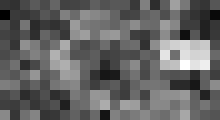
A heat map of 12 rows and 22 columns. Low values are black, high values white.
Roughest part: middle right. Odd rows or columns: none. Ninth with the highest average: middle right. Odd patch: higher, in the middle right. Ninth with the lowest average: top left.
